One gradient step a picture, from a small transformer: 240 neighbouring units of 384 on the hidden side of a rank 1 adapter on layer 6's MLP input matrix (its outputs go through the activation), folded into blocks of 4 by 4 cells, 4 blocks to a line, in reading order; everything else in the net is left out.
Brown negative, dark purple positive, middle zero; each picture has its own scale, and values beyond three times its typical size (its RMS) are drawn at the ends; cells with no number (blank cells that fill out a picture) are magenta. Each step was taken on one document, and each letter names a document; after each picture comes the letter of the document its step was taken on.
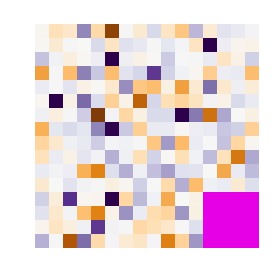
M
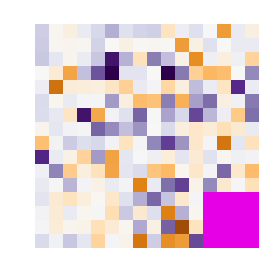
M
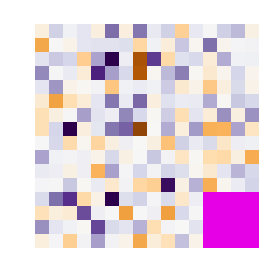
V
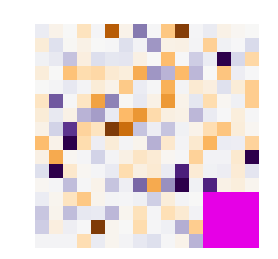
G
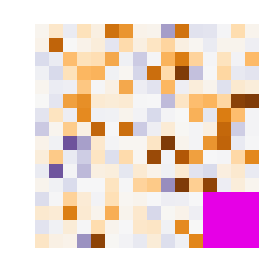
G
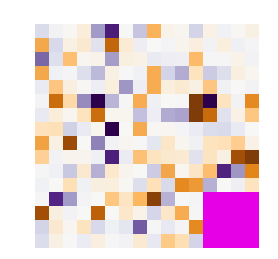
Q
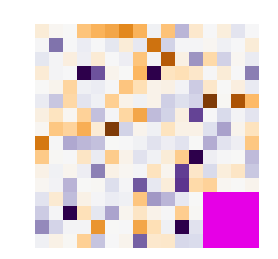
G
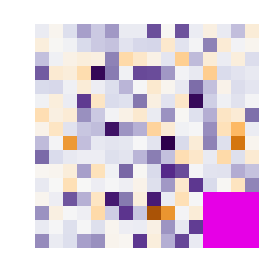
M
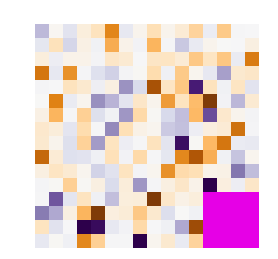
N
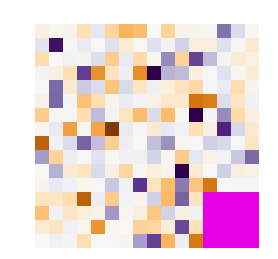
G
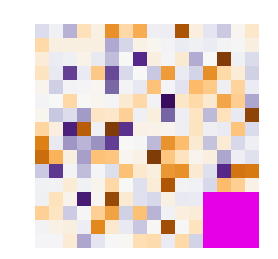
Q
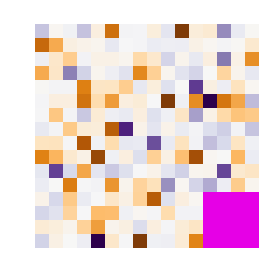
N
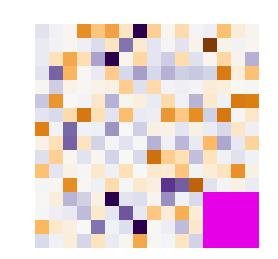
M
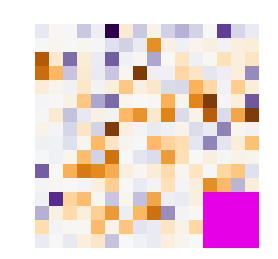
Q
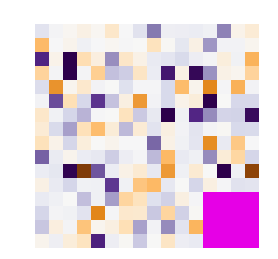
Q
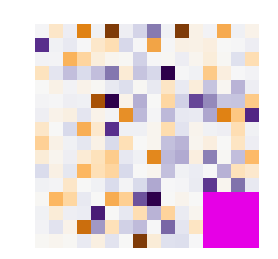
N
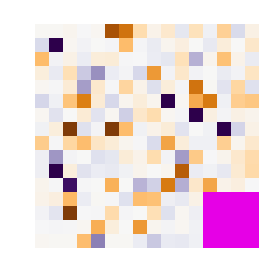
G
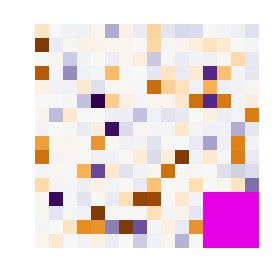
Q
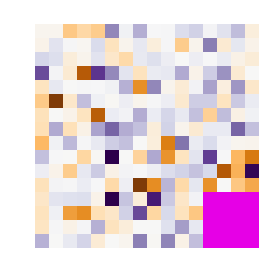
M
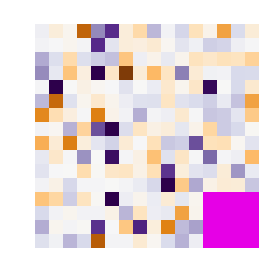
V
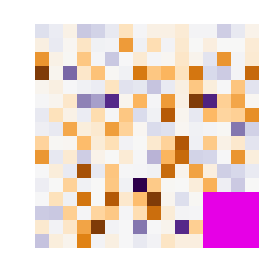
N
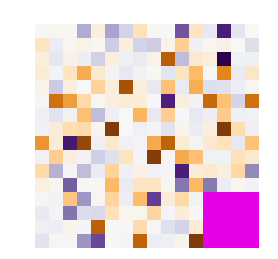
G
